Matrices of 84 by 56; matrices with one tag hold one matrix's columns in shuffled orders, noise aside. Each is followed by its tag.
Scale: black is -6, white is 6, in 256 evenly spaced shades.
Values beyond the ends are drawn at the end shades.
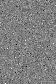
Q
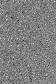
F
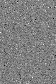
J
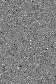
Q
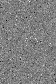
F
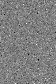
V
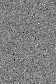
V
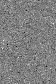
Q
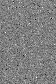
J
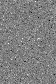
F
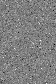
Q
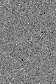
V
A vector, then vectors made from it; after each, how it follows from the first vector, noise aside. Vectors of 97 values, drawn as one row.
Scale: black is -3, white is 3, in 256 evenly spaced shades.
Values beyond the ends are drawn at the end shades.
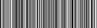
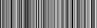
sign-scrambled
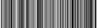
sign-scrambled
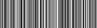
wrapped around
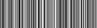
wrapped around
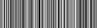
wrapped around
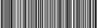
negated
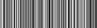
wrapped around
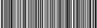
negated
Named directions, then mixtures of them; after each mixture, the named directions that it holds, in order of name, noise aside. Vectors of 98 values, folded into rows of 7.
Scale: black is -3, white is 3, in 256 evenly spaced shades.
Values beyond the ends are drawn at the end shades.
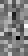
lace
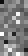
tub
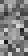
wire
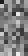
lace, tub, wire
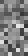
wire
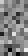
tub, wire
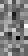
lace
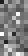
tub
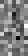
lace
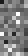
tub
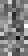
lace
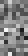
lace, wire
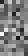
lace, tub, wire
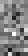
lace, tub, wire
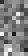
tub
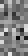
lace, wire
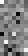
tub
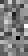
lace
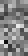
wire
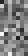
lace, tub, wire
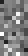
tub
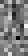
lace
